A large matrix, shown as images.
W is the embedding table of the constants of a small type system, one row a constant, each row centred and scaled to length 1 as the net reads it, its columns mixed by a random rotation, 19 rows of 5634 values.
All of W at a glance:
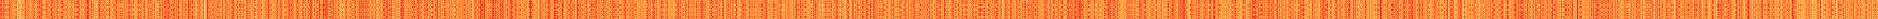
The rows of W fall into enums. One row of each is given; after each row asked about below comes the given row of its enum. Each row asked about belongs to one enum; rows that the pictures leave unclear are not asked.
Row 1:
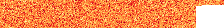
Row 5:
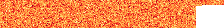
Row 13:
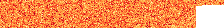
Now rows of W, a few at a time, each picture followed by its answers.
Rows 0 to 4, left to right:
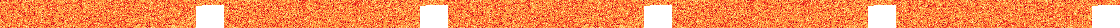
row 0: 13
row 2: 13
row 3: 1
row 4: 5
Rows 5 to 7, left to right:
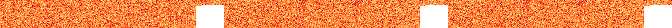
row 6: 1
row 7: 1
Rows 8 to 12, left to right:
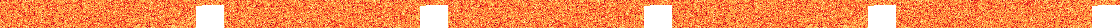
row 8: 13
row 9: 5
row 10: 5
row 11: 13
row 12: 1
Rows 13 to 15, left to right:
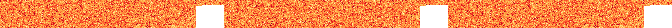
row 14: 5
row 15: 13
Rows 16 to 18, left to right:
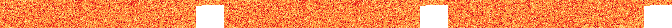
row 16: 1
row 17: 1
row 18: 13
